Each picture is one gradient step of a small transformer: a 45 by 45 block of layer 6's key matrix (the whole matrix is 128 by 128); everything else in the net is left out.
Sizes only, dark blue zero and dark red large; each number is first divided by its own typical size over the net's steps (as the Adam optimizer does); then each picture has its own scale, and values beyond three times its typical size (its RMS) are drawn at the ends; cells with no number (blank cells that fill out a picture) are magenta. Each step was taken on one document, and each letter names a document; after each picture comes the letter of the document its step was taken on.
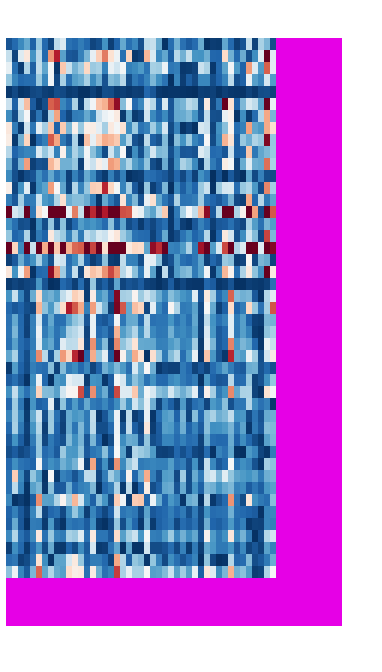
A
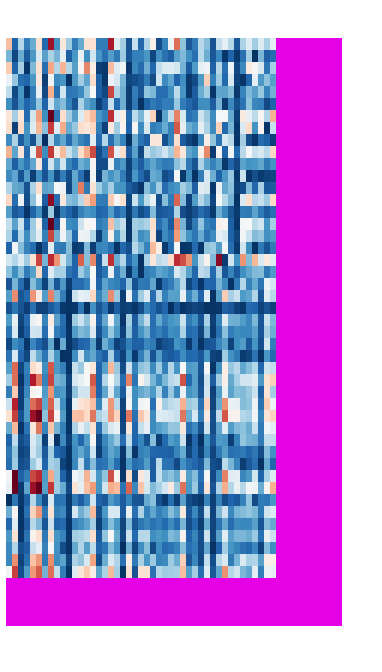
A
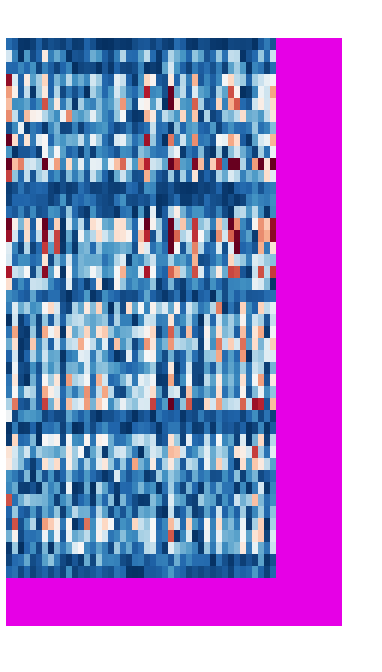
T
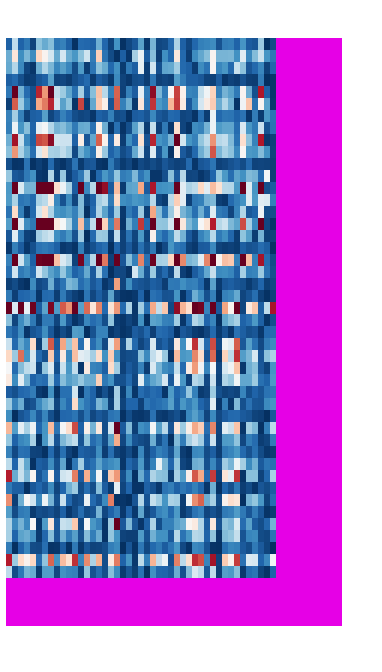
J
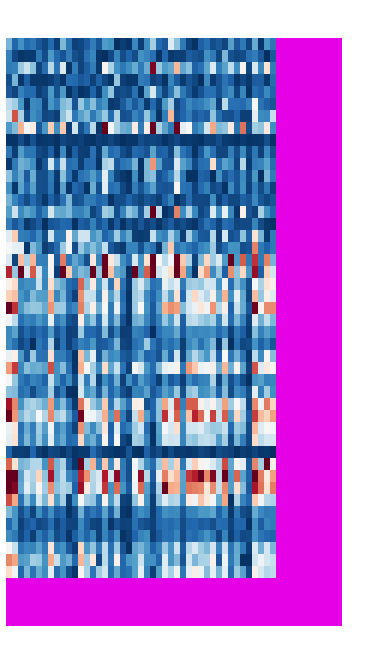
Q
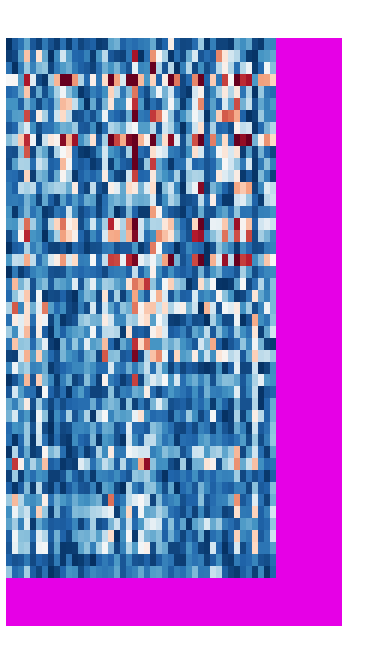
T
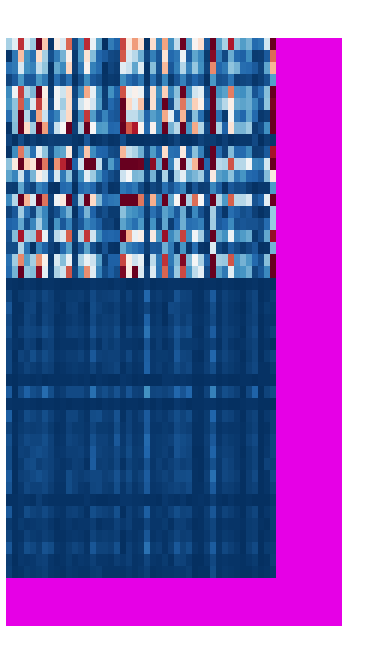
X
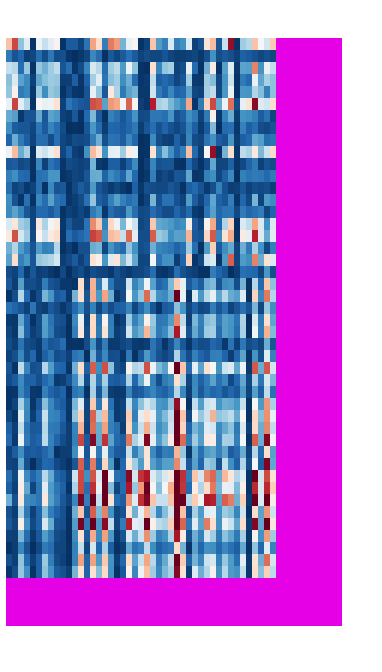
A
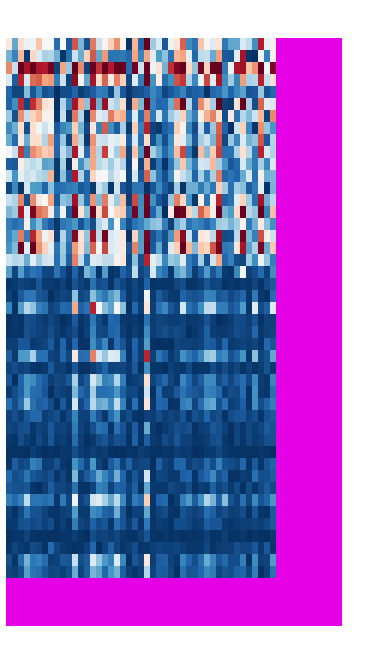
A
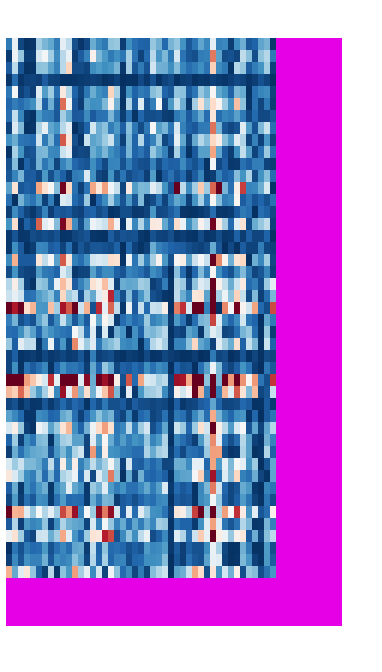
J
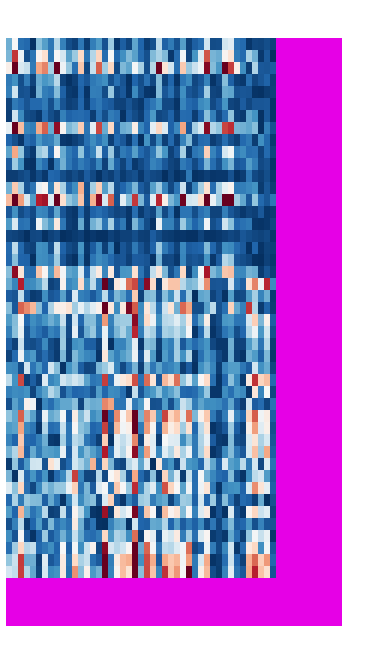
A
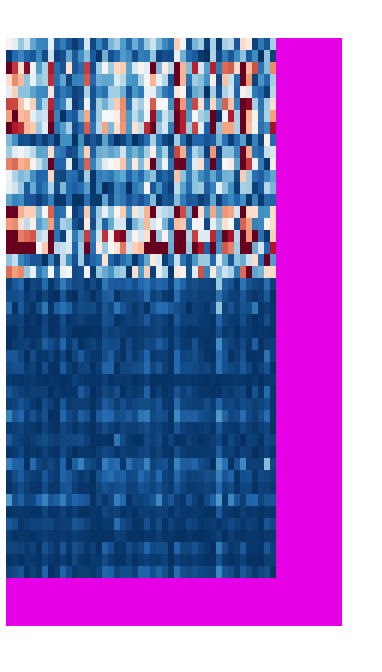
Q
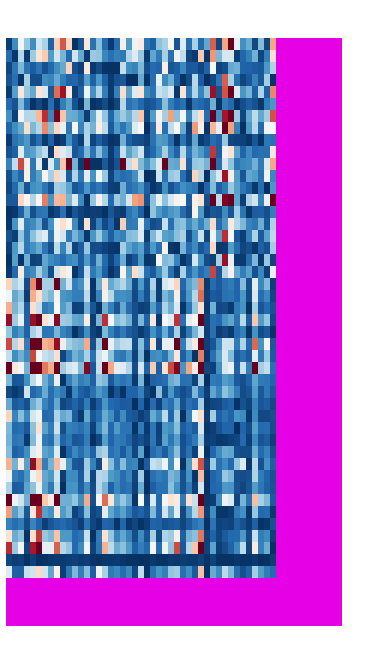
X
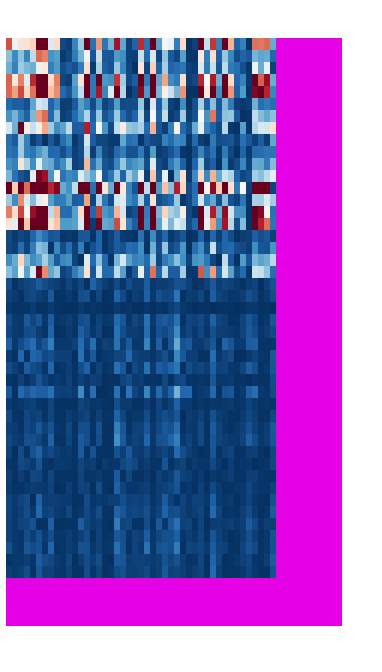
X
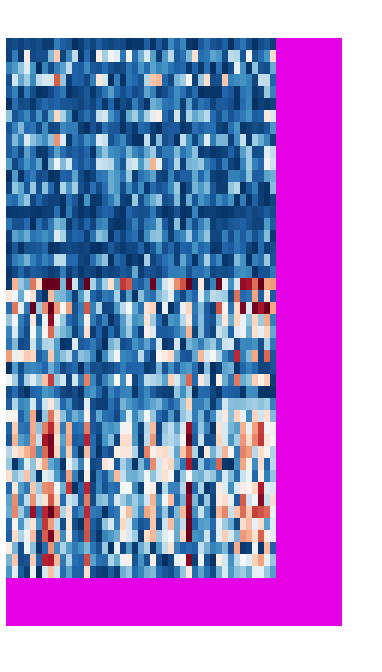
T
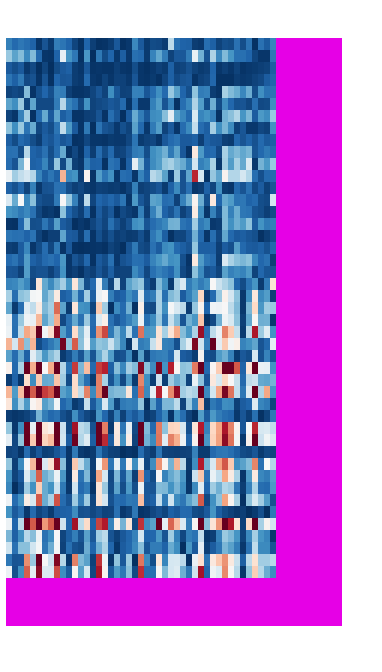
X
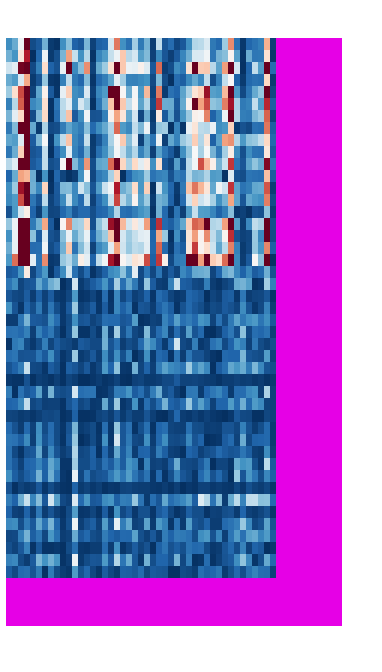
J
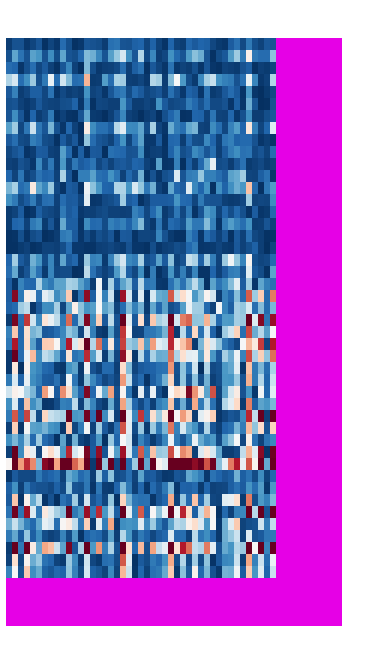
T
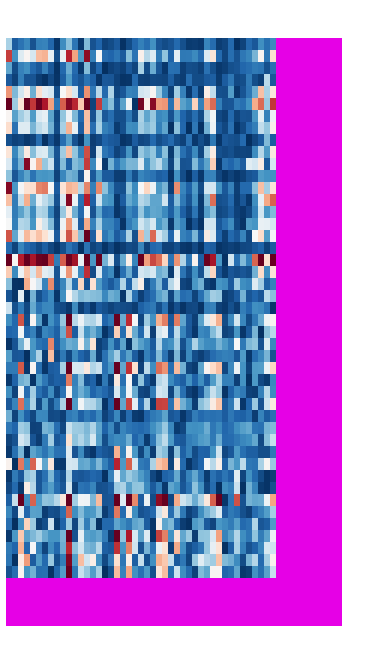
J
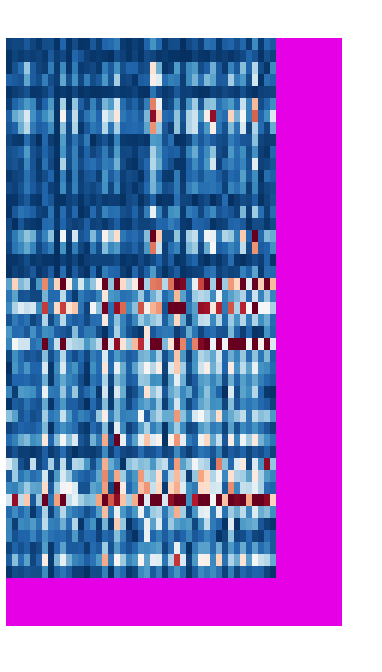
Q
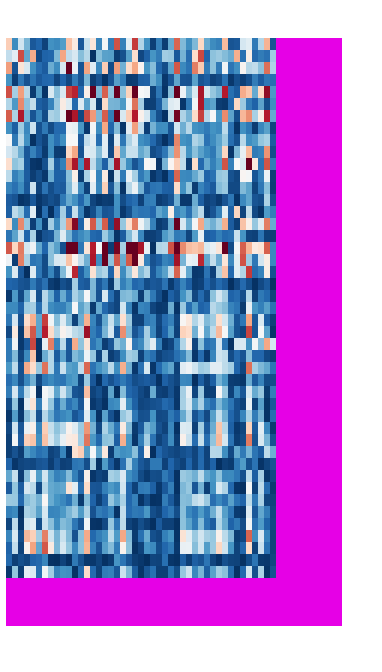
T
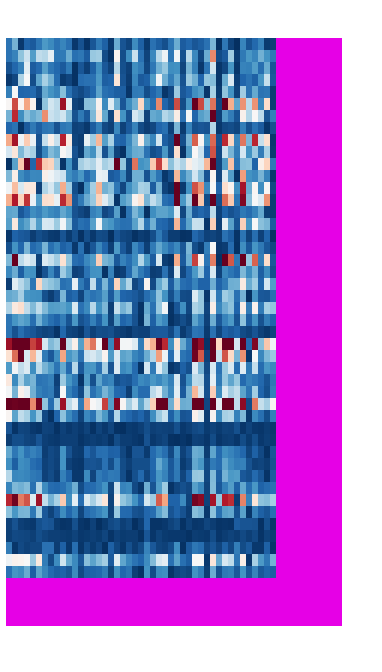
J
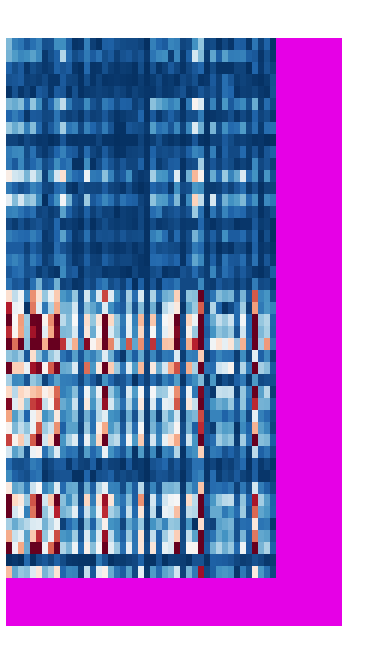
X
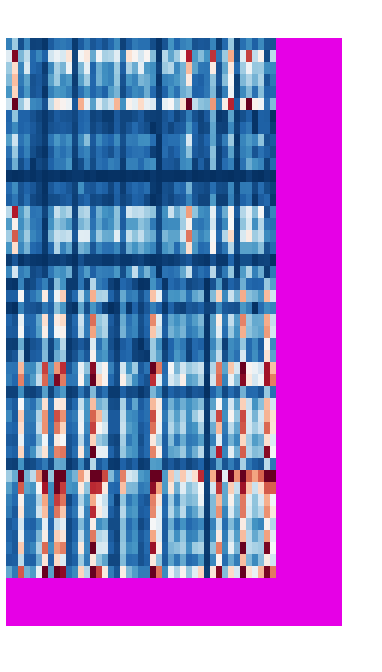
A
